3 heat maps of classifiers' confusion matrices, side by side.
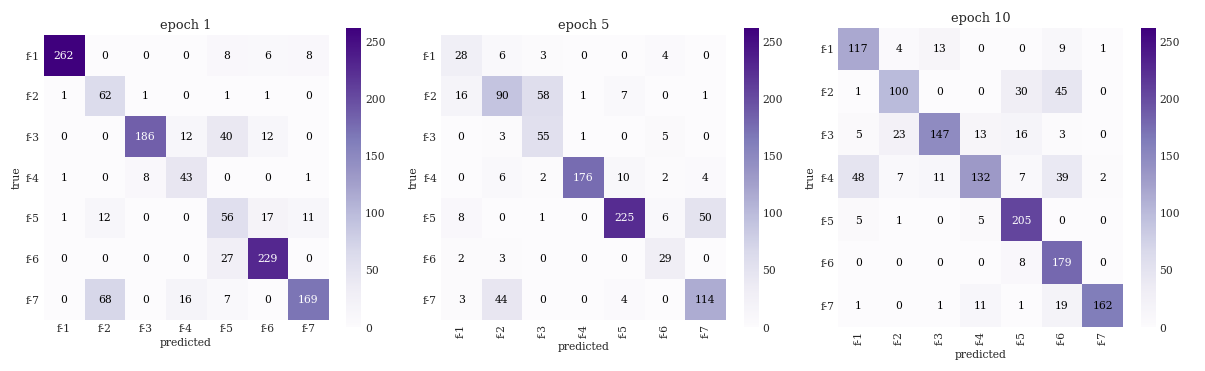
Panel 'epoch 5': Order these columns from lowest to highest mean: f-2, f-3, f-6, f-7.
f-6, f-3, f-2, f-7
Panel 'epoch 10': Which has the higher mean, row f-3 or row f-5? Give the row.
f-5
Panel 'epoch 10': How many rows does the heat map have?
7
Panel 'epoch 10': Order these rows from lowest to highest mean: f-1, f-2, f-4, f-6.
f-1, f-2, f-6, f-4
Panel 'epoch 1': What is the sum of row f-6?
256
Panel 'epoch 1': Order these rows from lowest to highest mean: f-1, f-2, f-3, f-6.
f-2, f-3, f-6, f-1
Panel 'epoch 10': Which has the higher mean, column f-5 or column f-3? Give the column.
f-5
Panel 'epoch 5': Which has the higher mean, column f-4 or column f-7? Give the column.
f-4
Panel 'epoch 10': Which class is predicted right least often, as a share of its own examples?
f-4
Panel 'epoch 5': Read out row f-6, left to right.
2 3 0 0 0 29 0
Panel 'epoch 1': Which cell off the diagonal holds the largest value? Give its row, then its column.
f-7, f-2
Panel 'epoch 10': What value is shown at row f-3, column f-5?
16
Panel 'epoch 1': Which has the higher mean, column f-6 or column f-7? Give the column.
f-6
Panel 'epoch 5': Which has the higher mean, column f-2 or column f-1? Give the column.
f-2
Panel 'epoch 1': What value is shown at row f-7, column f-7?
169
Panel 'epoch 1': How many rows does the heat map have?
7
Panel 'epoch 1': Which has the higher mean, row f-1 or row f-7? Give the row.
f-1
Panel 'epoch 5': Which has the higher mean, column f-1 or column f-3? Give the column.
f-3
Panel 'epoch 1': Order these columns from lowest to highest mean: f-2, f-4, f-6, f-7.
f-4, f-2, f-7, f-6
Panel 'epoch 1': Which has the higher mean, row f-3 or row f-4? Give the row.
f-3
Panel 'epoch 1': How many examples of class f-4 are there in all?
53
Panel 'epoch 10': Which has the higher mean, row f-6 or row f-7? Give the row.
f-7
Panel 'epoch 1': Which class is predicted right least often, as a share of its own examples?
f-5
